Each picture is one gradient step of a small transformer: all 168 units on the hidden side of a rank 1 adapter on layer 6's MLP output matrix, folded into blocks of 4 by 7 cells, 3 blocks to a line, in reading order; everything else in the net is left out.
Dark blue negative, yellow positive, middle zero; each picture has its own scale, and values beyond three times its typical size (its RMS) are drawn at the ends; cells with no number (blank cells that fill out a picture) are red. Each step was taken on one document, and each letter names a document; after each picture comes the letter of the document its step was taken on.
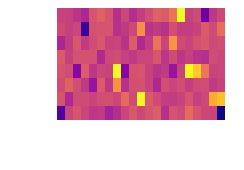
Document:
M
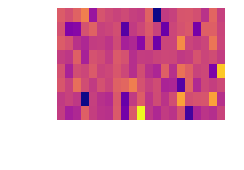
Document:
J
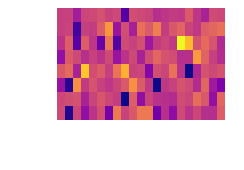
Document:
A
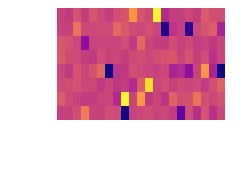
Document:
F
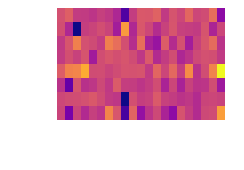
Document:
J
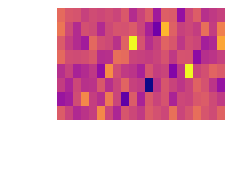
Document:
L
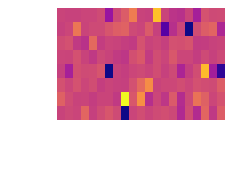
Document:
F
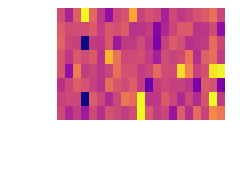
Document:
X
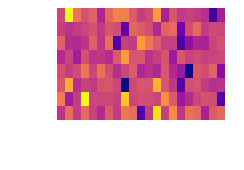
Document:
A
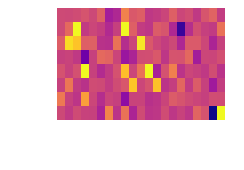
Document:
A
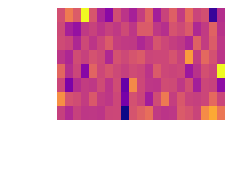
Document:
J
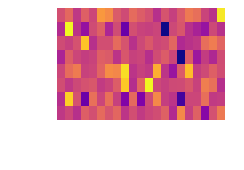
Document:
L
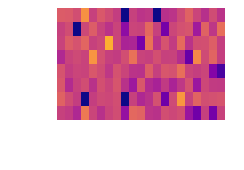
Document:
J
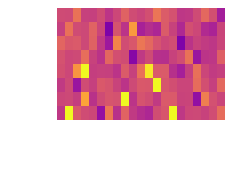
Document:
A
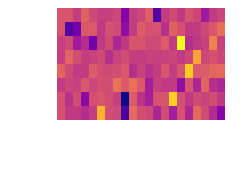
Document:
J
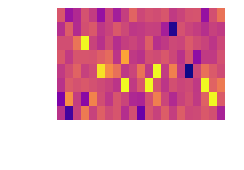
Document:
L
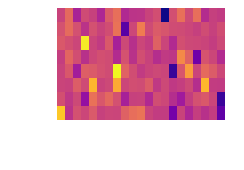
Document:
M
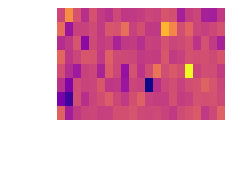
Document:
L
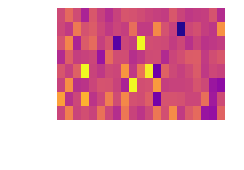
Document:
A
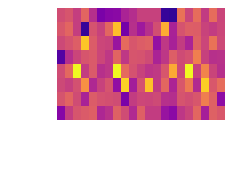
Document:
M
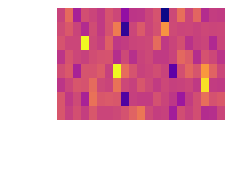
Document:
M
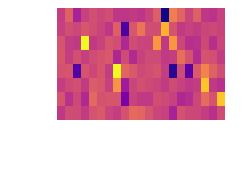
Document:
M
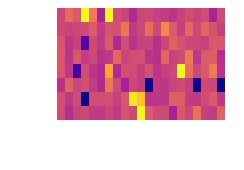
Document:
X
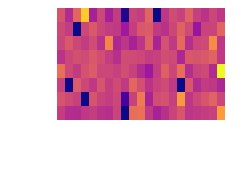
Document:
J
